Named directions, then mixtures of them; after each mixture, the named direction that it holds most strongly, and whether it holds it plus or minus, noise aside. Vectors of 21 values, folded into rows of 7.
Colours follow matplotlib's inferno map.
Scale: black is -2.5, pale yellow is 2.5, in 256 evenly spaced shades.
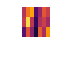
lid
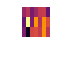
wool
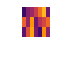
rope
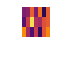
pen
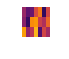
lid, minus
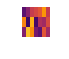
rope, plus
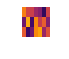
rope, minus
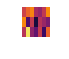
wool, minus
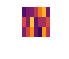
rope, plus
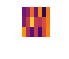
pen, plus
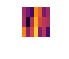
lid, minus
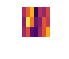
lid, plus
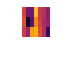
lid, minus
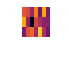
pen, minus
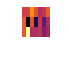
wool, minus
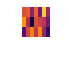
pen, minus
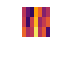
lid, minus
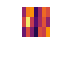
lid, plus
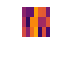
lid, minus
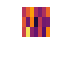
wool, minus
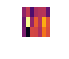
wool, plus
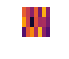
pen, minus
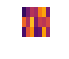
rope, plus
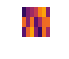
rope, plus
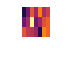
pen, plus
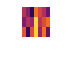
lid, minus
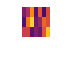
pen, plus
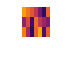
rope, minus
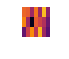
pen, minus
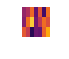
pen, plus
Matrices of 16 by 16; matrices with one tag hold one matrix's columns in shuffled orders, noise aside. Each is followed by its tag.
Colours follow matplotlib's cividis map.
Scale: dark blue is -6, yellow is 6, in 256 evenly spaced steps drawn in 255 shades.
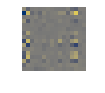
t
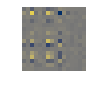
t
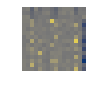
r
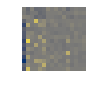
r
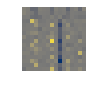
r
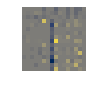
r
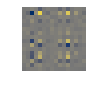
t
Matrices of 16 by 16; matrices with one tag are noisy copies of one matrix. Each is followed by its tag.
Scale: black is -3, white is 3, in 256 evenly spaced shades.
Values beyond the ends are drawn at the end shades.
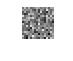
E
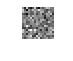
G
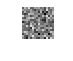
E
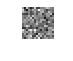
G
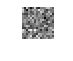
G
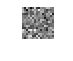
G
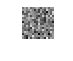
E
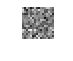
G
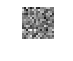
G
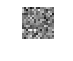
G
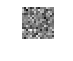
G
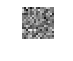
G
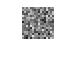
E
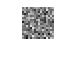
E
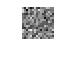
G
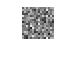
E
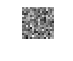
E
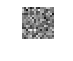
G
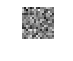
G
